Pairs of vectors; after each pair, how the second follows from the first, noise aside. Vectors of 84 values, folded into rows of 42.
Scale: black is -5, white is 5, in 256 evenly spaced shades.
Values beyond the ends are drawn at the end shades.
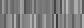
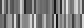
scaled up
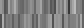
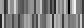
scaled up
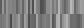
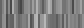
wrapped around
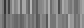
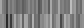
wrapped around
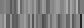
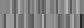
sign-scrambled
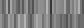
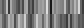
scaled up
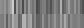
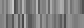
sign-scrambled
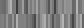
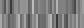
wrapped around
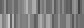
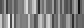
scaled up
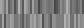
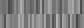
wrapped around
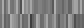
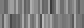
wrapped around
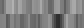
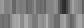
wrapped around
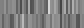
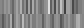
sign-scrambled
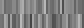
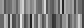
scaled up
